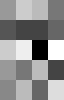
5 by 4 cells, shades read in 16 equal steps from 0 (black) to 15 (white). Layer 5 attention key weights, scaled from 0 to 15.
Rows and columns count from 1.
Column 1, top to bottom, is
9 5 12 9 8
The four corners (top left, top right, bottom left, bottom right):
9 7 8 13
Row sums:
39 19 41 31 38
